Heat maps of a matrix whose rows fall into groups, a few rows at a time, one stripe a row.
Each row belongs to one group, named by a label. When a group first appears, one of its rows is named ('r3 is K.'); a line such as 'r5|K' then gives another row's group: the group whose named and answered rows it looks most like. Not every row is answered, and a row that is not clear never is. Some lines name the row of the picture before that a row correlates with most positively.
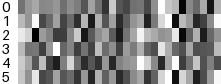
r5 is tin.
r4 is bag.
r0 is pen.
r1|tin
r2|bag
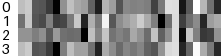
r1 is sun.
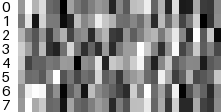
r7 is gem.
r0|gem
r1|gem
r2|bag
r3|bag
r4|tin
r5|tin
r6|gem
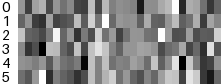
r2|tin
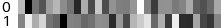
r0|tin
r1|gem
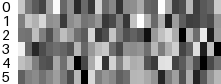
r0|tin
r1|gem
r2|pen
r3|bag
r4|tin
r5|sun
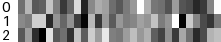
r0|sun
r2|sun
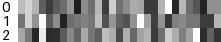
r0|tin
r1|gem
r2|bag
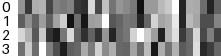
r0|pen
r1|pen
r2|bag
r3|gem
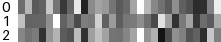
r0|sun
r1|tin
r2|sun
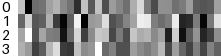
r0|tin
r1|sun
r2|gem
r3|gem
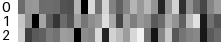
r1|bag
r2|tin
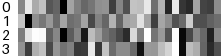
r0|gem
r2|gem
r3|pen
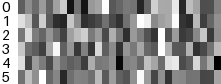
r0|pen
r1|bag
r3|tin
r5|gem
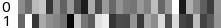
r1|gem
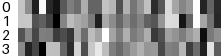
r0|bag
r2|sun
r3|sun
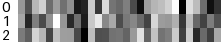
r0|pen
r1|pen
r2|pen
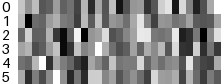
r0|tin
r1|tin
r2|sun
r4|pen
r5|pen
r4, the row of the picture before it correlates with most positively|2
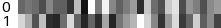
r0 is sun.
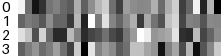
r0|bag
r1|sun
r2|bag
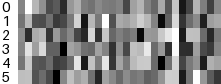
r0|gem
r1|sun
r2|pen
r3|gem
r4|sun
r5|bag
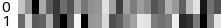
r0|bag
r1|sun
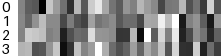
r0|sun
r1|pen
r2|gem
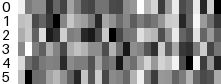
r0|bag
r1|bag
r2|bag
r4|bag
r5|tin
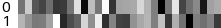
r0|sun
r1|gem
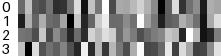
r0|sun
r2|pen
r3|tin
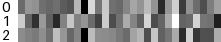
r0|sun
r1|bag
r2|pen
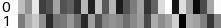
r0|tin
